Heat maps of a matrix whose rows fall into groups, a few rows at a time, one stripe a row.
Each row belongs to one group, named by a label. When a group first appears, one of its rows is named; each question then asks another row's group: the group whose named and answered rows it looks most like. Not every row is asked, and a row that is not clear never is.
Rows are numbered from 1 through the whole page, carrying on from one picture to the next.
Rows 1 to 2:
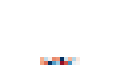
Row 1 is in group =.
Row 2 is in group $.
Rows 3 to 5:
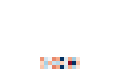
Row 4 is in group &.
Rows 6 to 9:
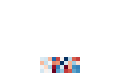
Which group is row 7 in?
=
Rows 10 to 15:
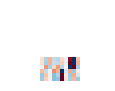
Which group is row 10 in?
&
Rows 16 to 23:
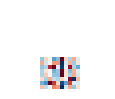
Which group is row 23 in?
=
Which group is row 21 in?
&
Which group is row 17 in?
=
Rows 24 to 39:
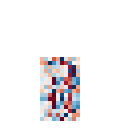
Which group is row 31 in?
&
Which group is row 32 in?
$
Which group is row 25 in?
$
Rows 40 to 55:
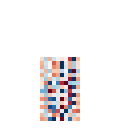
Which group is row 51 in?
&
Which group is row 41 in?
=
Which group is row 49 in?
&
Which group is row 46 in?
$
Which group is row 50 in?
$
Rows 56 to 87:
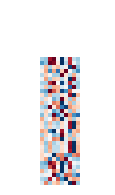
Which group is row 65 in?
&
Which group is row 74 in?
$
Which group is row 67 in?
=
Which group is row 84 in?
=
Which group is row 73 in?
&
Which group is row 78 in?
&
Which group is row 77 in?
&
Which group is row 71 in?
=
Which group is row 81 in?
$
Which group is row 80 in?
$
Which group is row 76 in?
=
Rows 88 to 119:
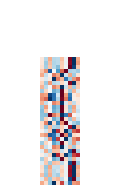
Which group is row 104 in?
$
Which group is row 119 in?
$
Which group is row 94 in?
&
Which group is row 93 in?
$
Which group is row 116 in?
&
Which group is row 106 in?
$
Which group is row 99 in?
=
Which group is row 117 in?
&
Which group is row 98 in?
$
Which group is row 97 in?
$
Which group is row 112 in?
$
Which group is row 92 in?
=
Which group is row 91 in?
$
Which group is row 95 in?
=
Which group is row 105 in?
&
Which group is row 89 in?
&
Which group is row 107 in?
$
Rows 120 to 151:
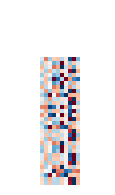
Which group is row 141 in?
=
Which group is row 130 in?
&
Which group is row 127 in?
=
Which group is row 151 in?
&
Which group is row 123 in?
&
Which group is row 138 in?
&
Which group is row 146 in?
&
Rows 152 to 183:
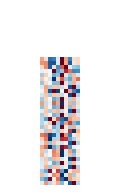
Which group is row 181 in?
=
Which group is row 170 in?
&
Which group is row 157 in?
$
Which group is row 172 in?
$
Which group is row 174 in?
$
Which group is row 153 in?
$
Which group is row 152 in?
$
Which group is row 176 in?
=
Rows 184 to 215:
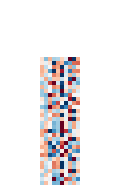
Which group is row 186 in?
=
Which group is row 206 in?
$
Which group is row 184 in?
&
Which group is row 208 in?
$
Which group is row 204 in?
&
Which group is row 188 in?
=
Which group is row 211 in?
=
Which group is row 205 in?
$
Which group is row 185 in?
$
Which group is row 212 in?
&
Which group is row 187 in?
$
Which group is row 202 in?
$
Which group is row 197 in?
&
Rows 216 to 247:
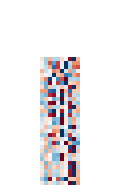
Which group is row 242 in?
&
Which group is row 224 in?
$
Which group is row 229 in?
$
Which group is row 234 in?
=
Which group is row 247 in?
&
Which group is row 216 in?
&
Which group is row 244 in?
&
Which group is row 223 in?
&
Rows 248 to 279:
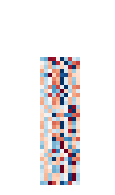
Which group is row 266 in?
&
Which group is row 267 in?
=
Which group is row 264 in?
=
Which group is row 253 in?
=
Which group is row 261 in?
&
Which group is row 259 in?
=
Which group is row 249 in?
$
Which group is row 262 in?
$
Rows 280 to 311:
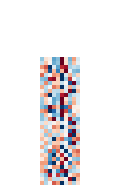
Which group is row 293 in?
$
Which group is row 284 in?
=
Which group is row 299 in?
&
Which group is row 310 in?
&
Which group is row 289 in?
$
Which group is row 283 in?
$
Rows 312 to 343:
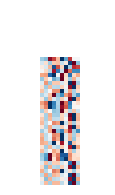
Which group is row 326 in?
&
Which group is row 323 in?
$
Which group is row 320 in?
=
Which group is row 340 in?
=
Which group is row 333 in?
$
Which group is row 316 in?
$
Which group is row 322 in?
&
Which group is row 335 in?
=
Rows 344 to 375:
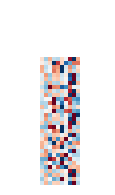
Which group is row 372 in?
&
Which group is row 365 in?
$
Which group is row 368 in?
$
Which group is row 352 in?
&
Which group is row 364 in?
$
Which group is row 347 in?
=
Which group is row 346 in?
=
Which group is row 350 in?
&
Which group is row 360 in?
&
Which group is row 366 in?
=
